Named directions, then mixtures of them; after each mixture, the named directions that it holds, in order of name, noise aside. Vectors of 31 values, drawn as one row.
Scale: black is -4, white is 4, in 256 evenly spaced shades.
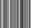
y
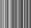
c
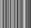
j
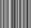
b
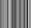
b, c, j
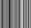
c, y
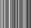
b, c, j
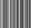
j, y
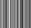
j, y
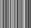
j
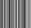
b, j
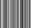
y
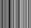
b, c, y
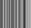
j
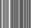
b, c, y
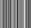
c, j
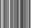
y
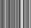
b, c, y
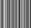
c, y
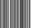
y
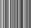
c, j, y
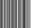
j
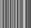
j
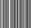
b, j, y
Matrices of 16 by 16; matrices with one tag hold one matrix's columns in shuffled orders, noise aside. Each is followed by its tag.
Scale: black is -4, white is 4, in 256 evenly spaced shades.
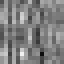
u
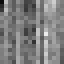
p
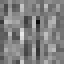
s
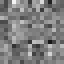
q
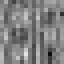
u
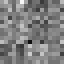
q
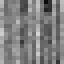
p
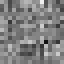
q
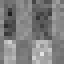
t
